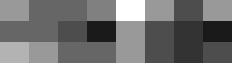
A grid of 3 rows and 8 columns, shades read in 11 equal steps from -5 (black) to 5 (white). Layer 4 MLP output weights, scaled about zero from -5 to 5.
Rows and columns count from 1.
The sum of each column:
2 -1 -4 -5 7 -3 -8 -5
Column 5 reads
5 1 1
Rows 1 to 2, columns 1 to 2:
1 -1 | -1 -1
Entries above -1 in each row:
5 1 3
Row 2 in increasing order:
-4 -4 -3 -2 -2 -1 -1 1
